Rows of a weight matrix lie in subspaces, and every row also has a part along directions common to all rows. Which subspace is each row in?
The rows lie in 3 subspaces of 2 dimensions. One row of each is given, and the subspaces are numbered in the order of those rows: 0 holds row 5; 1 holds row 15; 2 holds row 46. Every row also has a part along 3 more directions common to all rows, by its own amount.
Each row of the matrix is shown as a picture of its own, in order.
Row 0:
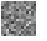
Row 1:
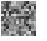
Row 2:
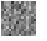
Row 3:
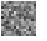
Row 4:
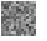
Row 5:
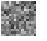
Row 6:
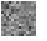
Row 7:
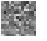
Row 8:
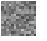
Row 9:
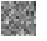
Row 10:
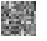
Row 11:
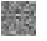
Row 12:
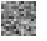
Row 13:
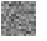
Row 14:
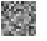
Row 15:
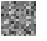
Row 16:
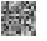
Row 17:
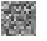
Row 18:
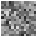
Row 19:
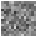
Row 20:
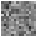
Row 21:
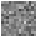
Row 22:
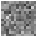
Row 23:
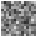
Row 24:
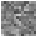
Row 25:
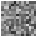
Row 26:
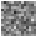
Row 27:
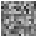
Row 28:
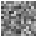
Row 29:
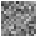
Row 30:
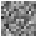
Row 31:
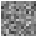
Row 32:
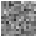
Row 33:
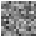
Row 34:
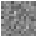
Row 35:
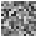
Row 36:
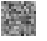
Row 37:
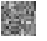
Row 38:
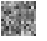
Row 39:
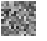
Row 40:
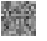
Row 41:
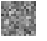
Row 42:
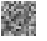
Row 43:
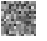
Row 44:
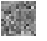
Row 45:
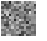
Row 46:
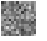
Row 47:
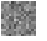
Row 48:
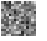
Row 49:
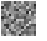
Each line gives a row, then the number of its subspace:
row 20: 0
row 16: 0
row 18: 2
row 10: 1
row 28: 2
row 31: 1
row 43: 1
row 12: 2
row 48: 2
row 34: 2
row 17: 1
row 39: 2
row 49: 1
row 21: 2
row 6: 0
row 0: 1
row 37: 1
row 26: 2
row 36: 1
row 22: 1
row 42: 0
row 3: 2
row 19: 2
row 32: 0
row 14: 0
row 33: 2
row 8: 0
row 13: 0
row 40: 0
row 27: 1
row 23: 2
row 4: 0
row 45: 1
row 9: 1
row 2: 2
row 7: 0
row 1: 0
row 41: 1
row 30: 1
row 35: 2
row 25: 0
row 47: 2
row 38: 1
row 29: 0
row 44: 1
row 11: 0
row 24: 0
